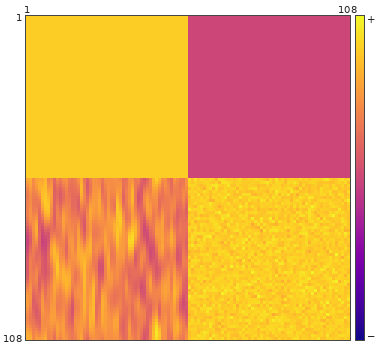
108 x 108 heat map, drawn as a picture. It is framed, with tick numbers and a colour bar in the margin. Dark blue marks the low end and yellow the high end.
It is made of 2 by 2 panels. Panel 1,1: very high, flat. Panel 1,2: middling, flat. Panel 2,1: high, streaked downward. Panel 2,2: very high, fine-grained, faint in contrast.
